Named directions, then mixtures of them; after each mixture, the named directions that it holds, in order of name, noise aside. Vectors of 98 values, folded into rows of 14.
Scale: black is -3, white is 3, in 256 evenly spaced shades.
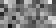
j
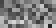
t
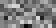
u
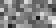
j, u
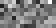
j, u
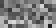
t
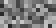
j, t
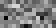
u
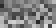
t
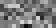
u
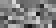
t, u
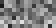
j, t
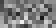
t, u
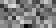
j, u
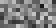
j, t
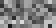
j, t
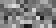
u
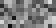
j, t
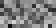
j, t
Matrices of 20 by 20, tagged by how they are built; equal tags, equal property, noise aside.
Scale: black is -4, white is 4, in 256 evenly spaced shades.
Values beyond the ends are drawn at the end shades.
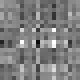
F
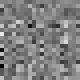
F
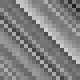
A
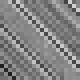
A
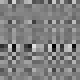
F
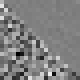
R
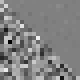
R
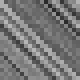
A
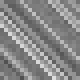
A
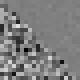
R
